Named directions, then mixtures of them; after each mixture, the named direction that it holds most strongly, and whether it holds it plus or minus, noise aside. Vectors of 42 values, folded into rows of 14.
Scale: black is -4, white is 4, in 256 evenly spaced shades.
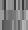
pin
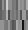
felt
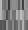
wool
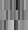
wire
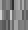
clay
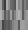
pin, plus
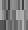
wool, plus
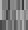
wool, plus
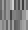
clay, minus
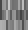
wool, minus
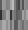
clay, minus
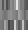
wire, minus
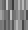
clay, plus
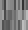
pin, plus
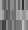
wool, plus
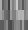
wool, plus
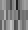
wire, plus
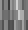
wire, minus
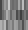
wool, minus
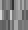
clay, plus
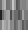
clay, minus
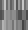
pin, minus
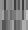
pin, plus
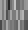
wool, plus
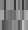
pin, plus
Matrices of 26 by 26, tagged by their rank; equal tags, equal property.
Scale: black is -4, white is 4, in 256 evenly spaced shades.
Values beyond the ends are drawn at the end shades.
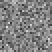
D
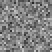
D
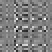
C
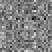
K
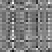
C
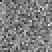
D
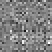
K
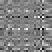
C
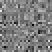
K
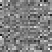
K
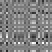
C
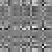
C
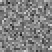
D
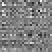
K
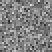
D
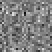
K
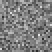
D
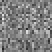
K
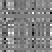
C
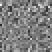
K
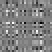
C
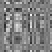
C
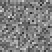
D
